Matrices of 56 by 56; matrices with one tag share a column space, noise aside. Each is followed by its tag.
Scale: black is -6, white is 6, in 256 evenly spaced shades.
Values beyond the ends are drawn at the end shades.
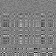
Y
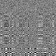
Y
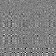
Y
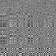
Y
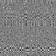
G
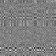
G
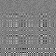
Y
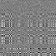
Y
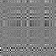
G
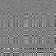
Y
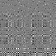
Y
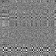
G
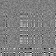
Y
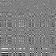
Y
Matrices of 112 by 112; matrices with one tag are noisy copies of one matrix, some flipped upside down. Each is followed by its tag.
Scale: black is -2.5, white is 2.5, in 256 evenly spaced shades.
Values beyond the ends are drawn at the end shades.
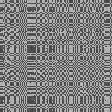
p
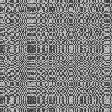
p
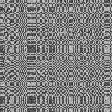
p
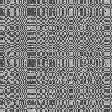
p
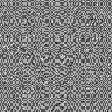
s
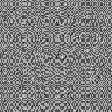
s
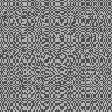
s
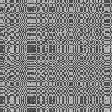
p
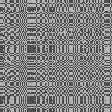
p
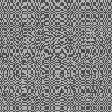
s
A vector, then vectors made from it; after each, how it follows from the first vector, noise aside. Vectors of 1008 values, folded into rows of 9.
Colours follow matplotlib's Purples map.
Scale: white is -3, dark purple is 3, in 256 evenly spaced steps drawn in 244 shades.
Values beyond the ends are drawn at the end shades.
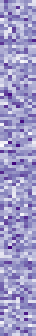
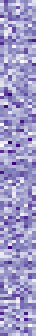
copied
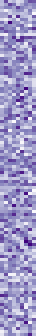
reversed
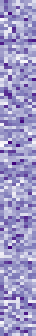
copied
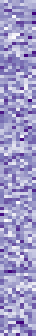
wrapped around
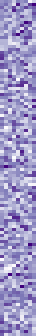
wrapped around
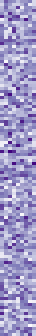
copied
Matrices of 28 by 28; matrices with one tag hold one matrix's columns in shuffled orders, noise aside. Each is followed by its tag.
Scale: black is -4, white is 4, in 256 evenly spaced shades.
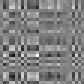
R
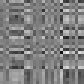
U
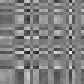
U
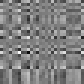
U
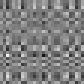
R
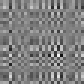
R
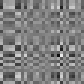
R
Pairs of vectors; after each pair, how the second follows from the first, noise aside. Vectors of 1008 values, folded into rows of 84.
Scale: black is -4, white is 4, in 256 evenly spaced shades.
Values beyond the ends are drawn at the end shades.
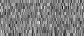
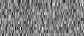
reversed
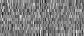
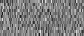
sign-scrambled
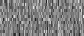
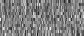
reversed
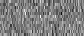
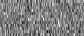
reversed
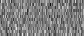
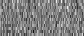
reversed
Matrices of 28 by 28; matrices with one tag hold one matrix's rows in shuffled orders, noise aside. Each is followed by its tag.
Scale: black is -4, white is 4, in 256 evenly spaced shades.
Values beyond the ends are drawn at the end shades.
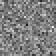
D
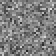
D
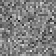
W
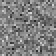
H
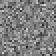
D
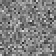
W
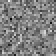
D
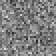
H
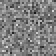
H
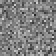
W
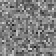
H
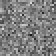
W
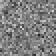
D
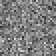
W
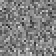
W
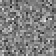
D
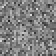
W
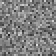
W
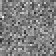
W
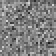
H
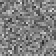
D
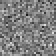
D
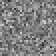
D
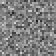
H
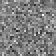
H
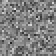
H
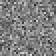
W
